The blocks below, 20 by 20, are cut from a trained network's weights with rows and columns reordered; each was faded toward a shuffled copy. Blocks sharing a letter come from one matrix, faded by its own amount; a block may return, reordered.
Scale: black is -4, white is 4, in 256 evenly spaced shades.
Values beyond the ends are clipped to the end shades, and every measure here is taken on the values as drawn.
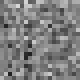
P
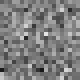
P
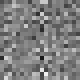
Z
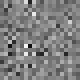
Z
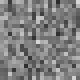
P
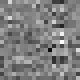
Z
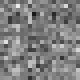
Z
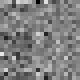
Z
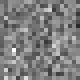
P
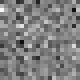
Z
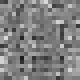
Z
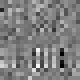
Z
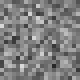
P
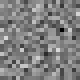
P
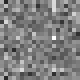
Z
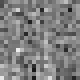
Z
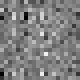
Z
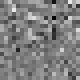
Z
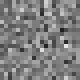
P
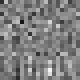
P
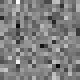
Z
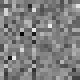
Z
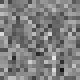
P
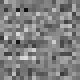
Z
